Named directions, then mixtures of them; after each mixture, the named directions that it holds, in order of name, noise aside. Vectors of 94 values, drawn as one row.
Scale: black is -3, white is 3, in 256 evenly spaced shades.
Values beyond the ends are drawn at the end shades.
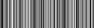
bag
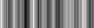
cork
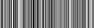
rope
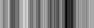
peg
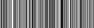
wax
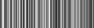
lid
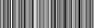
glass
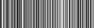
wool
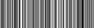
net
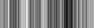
peg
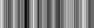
cork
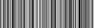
bag, cork, glass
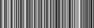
glass, lid, rope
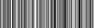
glass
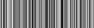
wax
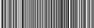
rope, wool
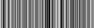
bag, lid, wax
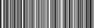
glass, lid, wool
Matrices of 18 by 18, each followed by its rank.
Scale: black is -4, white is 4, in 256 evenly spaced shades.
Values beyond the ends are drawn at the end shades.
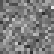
full rank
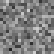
full rank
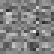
three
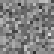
full rank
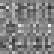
three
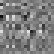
three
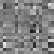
three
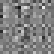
three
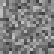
full rank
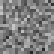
full rank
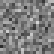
full rank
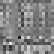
three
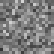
full rank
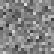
full rank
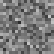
full rank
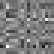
three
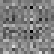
three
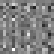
three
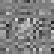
three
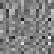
three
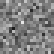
full rank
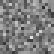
full rank
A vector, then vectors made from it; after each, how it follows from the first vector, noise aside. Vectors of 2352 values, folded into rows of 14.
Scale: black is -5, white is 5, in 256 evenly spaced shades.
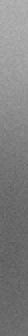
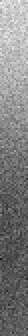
scaled up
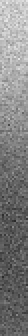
scaled up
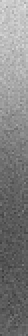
scaled up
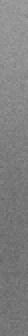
shrunk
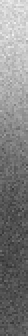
scaled up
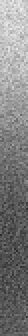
scaled up
